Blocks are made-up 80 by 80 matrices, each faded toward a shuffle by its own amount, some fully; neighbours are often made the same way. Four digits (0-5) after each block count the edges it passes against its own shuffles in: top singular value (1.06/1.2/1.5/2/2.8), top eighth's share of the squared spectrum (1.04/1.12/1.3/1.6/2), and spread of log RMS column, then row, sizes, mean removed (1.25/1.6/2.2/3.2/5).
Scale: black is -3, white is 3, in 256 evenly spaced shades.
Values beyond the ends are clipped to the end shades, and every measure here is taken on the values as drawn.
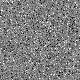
1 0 0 0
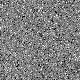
2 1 0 0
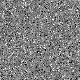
0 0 1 0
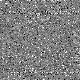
1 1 0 2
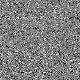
0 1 0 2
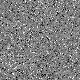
1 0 0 0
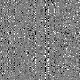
4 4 3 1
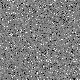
0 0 0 0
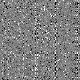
4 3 3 1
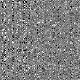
3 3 3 3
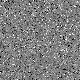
0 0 0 0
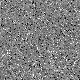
0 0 0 0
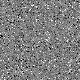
1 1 1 1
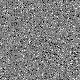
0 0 0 0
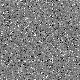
2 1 1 0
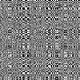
5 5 4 4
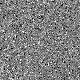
0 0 0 0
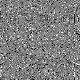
3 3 2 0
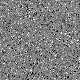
0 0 0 0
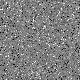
0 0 0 0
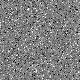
2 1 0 0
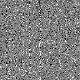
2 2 2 0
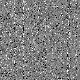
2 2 2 0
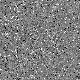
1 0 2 0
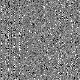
1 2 3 0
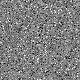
2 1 1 0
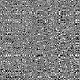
4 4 2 2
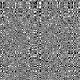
5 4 3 3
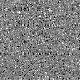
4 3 1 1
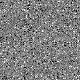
3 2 1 1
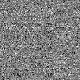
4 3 1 2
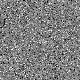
2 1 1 0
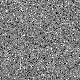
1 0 0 0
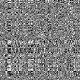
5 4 3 3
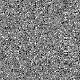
3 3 1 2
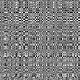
5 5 4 4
